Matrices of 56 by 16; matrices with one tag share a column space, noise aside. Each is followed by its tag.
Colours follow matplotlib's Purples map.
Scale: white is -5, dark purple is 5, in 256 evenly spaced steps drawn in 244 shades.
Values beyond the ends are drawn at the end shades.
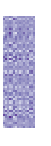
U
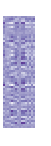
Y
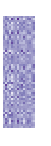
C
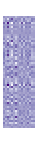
Y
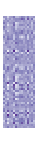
C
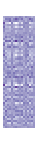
Y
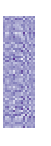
U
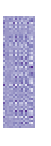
Y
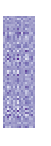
U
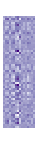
C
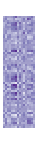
C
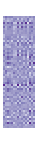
Y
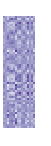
C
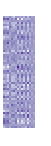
C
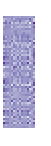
Y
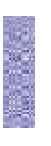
U
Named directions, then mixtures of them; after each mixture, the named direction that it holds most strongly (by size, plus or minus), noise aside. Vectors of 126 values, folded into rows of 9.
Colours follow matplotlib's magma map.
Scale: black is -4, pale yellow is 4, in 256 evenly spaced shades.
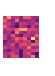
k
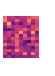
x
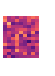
x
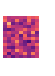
x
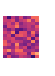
k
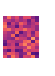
k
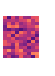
k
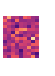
k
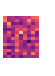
x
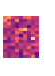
k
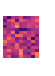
k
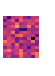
k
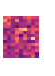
k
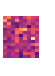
k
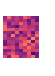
k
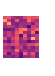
x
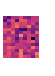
k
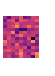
k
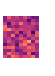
x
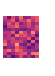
k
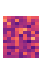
x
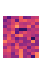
k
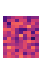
x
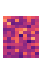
x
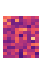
k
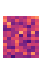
x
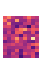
k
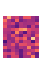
k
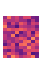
k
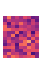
x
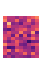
x
